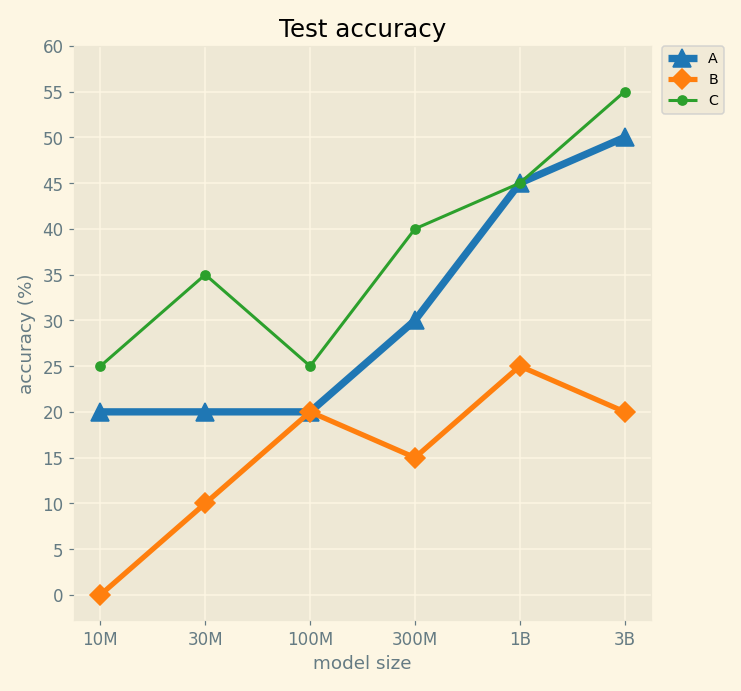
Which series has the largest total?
C
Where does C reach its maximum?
3B
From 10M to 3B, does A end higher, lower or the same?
higher
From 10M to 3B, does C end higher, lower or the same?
higher
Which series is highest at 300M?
C
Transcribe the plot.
Title: Test accuracy
x-axis: model size, ticks 10M 30M 100M 300M 1B 3B
y-axis: accuracy (%), ticks 0 5 10 15 20 25 30 35 40 45 50 55 60
Legend: A, B, C
Values:
A: 20 20 20 30 45 50
B: 0 10 20 15 25 20
C: 25 35 25 40 45 55
